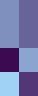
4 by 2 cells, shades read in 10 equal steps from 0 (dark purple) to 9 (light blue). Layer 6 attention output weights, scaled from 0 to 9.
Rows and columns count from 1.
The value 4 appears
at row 1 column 2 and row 2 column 2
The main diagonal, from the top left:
6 4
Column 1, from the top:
6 6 0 9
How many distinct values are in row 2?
2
